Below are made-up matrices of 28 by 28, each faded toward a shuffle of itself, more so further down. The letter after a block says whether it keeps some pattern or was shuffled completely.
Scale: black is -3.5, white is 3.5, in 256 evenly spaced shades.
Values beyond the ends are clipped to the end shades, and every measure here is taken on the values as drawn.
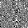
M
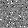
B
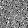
B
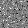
B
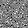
B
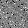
B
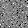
B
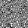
M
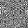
M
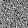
B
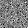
B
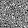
B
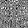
M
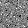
B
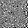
M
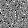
B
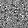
B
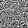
B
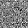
M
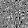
M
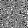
M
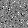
B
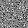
B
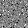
B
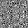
M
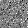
B
